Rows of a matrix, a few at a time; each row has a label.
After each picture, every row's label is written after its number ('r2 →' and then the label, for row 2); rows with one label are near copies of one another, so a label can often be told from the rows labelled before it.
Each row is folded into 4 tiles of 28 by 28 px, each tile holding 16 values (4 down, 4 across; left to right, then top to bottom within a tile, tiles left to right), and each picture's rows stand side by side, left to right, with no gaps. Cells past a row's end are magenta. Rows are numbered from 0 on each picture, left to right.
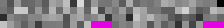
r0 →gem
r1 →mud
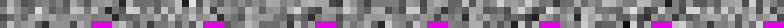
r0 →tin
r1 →gem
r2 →mud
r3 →tin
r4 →mud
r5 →mud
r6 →gem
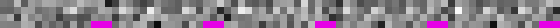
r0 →mud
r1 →tin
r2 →gem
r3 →tin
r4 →tin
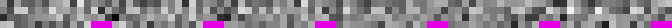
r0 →gem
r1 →gem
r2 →gem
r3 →tin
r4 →mud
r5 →tin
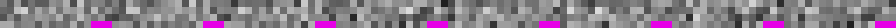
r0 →gem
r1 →gem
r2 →gem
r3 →mud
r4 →tin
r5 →tin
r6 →mud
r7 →mud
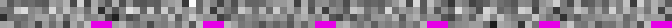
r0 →gem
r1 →gem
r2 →gem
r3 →gem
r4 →tin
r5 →gem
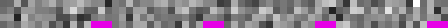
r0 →mud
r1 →mud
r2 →tin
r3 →gem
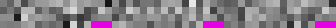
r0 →mud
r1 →gem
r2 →mud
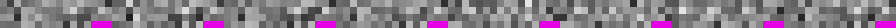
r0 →mud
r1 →mud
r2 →mud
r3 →mud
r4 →gem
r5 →gem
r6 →tin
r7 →mud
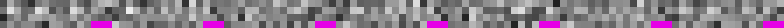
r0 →tin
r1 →gem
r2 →mud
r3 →gem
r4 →mud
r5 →gem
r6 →tin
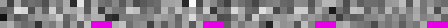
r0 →gem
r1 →gem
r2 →tin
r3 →gem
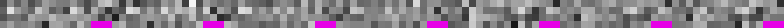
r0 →tin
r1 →gem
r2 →gem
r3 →gem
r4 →mud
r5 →mud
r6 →mud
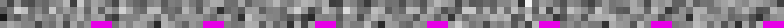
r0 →gem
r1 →tin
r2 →mud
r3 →tin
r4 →gem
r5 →tin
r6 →mud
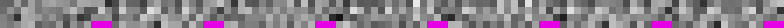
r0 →mud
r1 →tin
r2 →gem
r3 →gem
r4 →gem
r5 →tin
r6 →tin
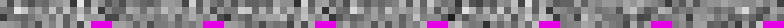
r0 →gem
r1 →gem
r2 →gem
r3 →gem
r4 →gem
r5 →mud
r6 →mud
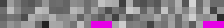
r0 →tin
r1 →gem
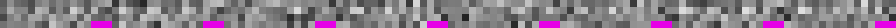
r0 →tin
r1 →tin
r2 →mud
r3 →gem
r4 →mud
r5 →gem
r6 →tin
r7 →gem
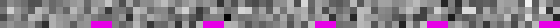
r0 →tin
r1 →mud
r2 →gem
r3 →mud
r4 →gem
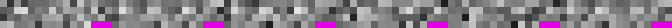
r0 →gem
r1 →tin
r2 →tin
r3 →mud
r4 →mud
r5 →tin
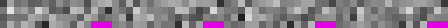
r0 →tin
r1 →mud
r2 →mud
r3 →mud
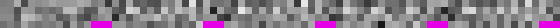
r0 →mud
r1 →gem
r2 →gem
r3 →tin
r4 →gem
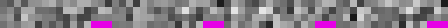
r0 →mud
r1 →mud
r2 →tin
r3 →mud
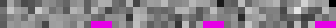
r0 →tin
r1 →mud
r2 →mud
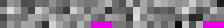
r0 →tin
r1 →mud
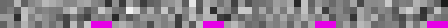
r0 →mud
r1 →gem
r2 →gem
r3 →mud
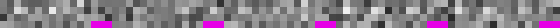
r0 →gem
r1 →mud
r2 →gem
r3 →tin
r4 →tin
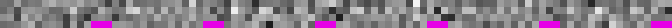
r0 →mud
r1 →gem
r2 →tin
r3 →gem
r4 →gem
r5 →tin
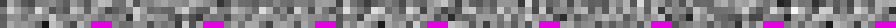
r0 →tin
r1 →mud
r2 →tin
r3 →tin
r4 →gem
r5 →gem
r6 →mud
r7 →tin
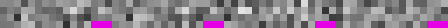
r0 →mud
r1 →mud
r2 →gem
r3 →tin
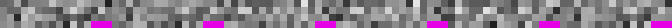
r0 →mud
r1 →mud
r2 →gem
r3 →gem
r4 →tin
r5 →mud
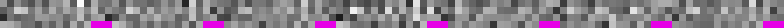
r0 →gem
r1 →gem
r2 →gem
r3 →gem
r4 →tin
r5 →tin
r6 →gem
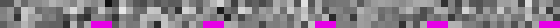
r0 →mud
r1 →tin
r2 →gem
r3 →mud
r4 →gem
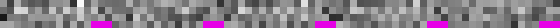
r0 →gem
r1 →mud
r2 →gem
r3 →gem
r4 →mud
